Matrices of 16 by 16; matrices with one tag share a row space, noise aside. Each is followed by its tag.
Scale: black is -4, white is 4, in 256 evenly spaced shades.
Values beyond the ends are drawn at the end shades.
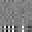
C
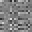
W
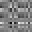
W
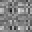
W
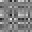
W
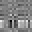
W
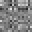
W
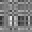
W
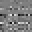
W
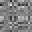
W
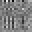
C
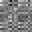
W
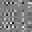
C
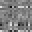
W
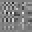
C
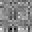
W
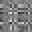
W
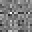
W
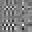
C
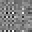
C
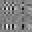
C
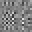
C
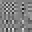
C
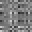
W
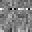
W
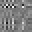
C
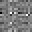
W
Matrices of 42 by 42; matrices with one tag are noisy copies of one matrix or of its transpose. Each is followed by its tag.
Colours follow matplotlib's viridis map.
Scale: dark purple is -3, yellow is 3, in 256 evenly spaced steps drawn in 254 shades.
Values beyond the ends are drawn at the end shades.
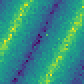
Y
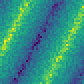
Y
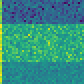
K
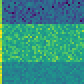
K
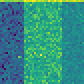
K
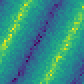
Y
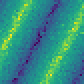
Y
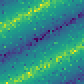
Y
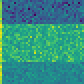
K
